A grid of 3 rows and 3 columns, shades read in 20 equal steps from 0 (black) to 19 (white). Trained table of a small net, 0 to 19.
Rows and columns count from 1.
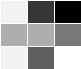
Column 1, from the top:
18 13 18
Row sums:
22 35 44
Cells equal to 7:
1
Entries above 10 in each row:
1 2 2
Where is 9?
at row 2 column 3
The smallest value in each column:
13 4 0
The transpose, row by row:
18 13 18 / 4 13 7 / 0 9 19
